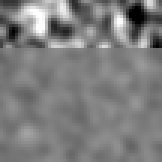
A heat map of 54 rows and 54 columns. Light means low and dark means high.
Histogram: heavy tails on both sides. Ninth with the highest average: top right. Grain: blotchy. Ninth with the lowest average: top left. Seam: horizontal, 30% of the way down, the bottom part calmer. Mirror symmetry: none. Slope: none.
